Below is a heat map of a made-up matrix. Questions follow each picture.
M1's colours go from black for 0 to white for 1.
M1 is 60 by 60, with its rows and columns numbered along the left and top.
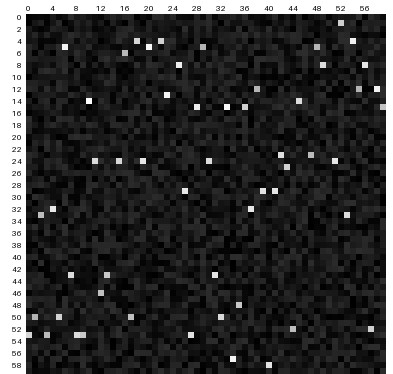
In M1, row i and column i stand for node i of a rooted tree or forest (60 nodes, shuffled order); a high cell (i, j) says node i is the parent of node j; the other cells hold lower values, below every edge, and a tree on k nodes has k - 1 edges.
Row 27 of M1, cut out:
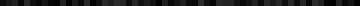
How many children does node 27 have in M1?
0
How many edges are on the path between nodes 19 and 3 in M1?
5
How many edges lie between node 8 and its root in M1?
4
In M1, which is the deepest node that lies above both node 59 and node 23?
15
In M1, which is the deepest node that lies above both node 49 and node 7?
8
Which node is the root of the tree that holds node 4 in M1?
50
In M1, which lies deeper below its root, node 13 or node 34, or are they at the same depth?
node 13
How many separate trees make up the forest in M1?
5
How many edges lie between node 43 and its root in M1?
6
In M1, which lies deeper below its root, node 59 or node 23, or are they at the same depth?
node 23
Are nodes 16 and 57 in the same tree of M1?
yes
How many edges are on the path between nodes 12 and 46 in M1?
1
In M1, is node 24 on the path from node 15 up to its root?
yes
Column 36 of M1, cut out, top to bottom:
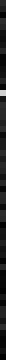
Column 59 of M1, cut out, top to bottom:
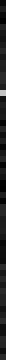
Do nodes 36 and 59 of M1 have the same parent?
yes
